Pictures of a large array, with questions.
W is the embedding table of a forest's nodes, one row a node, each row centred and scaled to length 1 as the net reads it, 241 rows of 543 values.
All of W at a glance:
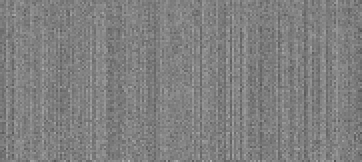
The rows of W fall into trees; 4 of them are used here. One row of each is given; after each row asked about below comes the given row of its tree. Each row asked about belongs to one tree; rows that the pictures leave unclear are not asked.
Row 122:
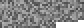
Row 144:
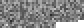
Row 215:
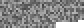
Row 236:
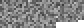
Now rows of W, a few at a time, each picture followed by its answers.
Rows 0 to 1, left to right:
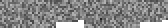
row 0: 122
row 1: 215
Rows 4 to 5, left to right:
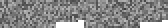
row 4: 215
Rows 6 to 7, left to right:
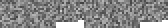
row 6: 122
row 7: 122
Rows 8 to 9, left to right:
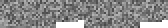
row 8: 144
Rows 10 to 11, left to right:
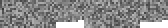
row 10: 236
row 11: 144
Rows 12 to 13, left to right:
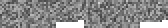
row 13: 215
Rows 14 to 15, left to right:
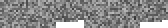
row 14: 144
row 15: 144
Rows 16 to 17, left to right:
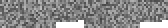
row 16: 144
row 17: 215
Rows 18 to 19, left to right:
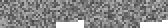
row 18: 144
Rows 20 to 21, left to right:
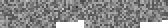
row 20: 144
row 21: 144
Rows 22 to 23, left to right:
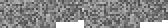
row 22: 144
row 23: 144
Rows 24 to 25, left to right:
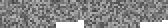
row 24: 122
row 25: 236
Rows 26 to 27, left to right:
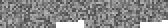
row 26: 122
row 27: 144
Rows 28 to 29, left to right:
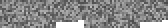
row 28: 236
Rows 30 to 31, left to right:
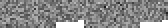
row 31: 215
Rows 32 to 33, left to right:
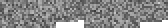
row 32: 144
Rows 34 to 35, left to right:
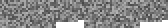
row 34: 144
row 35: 144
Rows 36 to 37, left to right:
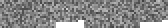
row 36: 215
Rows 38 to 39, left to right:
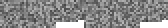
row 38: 144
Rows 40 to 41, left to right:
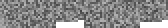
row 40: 144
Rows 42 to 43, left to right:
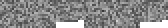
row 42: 122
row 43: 236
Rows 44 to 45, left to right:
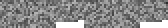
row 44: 122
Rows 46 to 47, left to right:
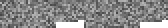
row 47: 122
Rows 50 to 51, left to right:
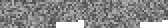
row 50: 236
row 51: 144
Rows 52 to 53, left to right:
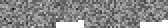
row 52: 236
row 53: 122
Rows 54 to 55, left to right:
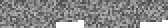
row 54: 236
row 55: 236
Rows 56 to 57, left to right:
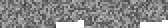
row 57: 236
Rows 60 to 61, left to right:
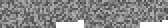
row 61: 215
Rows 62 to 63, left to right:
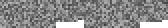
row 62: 144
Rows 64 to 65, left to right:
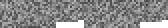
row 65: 236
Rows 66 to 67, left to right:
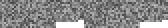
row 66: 122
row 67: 215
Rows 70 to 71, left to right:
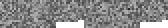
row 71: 236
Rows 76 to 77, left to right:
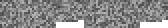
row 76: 122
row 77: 236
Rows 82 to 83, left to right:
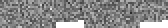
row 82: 144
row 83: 215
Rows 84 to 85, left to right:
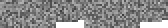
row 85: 144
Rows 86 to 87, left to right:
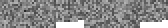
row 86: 144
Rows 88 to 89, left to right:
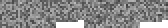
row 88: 122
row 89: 215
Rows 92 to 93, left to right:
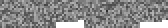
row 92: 122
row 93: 215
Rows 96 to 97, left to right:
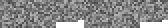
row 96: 122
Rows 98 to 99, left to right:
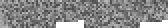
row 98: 144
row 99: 122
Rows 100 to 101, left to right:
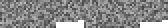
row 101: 122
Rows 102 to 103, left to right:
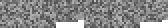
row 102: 122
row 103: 122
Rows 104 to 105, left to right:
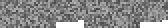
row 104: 122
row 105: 236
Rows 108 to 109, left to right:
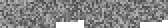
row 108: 144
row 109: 122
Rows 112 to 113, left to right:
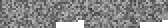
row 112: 236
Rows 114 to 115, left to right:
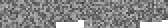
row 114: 122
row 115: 144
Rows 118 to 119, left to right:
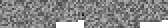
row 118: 236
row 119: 122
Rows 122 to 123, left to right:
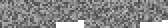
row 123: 144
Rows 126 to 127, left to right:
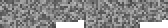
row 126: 122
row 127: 122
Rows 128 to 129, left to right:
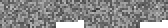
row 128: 122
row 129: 236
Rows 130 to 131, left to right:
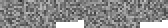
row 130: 144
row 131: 144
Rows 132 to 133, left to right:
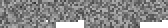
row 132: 215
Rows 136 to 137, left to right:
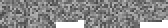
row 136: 122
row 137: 122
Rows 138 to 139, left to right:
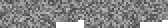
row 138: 122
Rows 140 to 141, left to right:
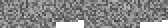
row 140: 144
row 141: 144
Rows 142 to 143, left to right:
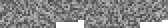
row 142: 122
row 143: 122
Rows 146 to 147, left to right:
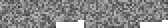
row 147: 122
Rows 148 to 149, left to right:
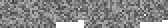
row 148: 122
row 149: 144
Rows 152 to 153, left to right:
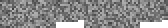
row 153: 144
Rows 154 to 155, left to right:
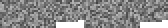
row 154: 122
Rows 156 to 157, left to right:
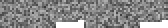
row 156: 122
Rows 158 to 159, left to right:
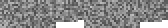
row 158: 144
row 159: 144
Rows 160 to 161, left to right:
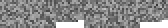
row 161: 122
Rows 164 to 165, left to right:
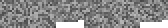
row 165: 122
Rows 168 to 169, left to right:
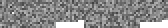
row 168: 215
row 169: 122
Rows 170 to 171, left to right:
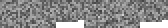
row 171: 122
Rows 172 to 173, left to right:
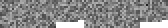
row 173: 144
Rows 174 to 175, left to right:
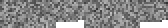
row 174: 236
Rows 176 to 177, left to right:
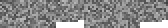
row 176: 122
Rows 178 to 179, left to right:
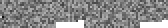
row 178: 215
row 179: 122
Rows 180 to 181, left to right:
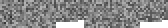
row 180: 144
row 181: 144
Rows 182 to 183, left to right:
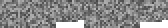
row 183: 122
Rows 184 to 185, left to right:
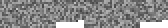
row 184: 215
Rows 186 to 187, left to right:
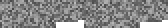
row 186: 122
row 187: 122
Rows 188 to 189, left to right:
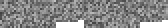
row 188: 122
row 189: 236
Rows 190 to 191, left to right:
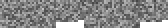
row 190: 144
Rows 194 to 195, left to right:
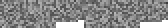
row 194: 144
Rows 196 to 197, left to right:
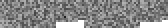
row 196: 144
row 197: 144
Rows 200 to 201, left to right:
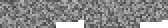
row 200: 122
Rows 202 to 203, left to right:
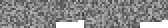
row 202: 236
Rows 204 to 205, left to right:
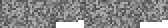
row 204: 236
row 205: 236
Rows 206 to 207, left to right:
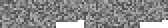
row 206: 122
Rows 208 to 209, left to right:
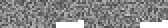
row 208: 236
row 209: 215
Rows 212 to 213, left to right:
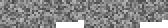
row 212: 122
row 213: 122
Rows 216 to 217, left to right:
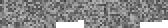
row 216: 236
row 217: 144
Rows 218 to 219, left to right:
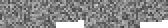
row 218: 122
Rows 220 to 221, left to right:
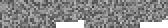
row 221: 122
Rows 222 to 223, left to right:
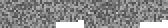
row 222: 215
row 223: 215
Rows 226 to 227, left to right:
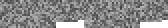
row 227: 144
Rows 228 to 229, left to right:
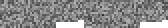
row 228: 122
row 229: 236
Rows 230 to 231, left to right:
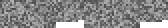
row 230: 236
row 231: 122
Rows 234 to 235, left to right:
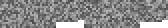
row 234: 122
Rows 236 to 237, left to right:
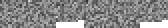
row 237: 122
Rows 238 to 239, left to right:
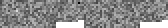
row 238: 236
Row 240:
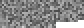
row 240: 144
